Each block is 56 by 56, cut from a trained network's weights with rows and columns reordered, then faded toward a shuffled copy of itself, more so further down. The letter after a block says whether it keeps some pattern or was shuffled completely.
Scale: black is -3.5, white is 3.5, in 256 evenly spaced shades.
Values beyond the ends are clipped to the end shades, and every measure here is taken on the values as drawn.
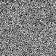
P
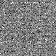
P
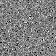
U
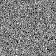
P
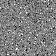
U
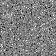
U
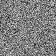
U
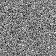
U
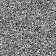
U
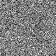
P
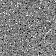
U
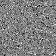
P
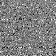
P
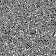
U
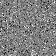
U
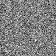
P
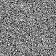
P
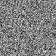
P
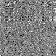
P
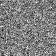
P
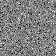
U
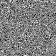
U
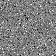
U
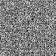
P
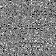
P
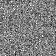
U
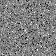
U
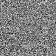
P
